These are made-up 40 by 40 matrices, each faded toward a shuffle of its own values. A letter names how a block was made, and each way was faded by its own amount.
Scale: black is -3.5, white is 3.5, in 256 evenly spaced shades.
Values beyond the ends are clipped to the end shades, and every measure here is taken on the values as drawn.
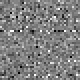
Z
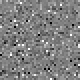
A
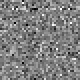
Z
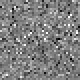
A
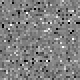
A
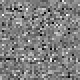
Z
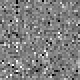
A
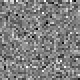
Z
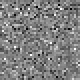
Z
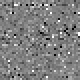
A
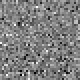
Z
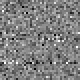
Z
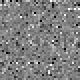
A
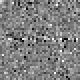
Z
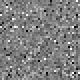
A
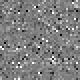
A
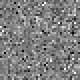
A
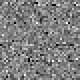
Z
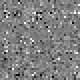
A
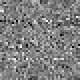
Z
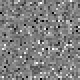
A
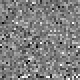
Z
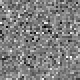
Z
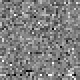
Z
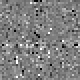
A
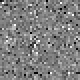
A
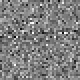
Z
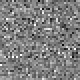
Z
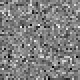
Z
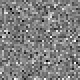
Z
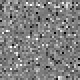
A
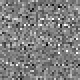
Z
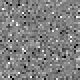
A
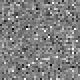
A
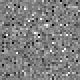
A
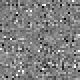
A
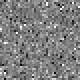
A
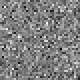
Z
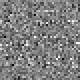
Z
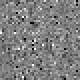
A
